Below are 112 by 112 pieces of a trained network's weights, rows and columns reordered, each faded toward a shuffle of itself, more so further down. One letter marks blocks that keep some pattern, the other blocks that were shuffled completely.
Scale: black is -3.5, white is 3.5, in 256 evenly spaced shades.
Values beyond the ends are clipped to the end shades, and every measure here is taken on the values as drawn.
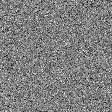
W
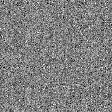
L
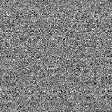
L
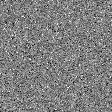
W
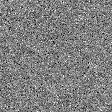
W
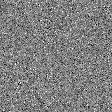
W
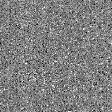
L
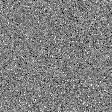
W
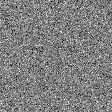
W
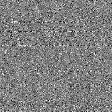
L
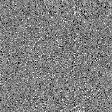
L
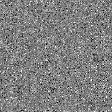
L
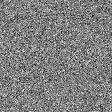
W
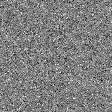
W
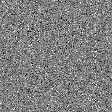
L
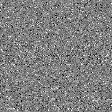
L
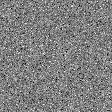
W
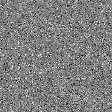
L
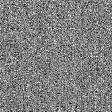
L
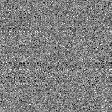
L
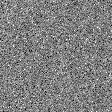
W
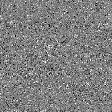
L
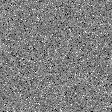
W
